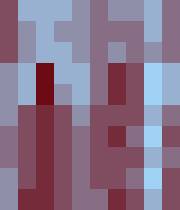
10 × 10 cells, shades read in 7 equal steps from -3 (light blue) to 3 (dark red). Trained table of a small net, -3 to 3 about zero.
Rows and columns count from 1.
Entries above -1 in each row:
3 5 4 4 4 7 9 9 8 8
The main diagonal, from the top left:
1 -1 -2 -2 -2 1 2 1 -3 1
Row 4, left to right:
-1 -2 3 -2 -2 0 2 1 -3 -2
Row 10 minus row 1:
-2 4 4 3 1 0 3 2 0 1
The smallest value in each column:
-1 -2 -2 -2 -2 0 -1 -1 -3 -2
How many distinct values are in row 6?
5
